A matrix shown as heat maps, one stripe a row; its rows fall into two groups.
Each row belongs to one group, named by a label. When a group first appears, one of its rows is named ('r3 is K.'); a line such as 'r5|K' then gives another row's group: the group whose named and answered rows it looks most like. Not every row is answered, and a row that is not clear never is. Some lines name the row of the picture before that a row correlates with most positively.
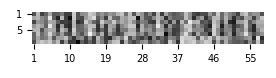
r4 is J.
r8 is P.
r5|J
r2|J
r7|P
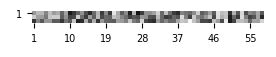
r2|P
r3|J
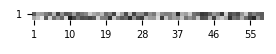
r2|P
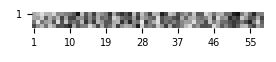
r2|P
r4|J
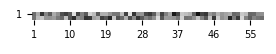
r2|P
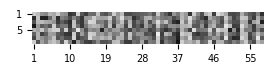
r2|J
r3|J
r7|J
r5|P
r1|P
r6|J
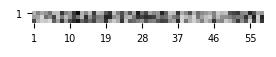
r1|P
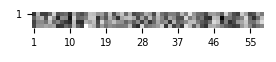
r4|J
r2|J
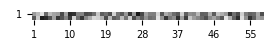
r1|P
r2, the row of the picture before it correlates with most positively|1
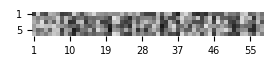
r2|P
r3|P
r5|P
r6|P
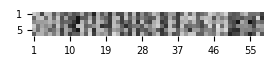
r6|P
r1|P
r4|P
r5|P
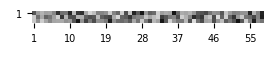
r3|P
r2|P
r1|J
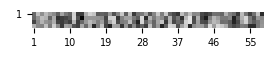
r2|J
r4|P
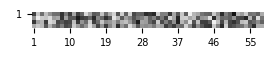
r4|J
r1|J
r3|J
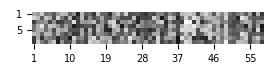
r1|P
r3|J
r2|P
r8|J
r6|P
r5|P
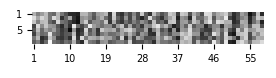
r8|J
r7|J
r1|P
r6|J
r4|J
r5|J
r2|P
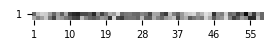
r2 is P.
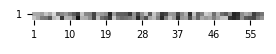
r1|P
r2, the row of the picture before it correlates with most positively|2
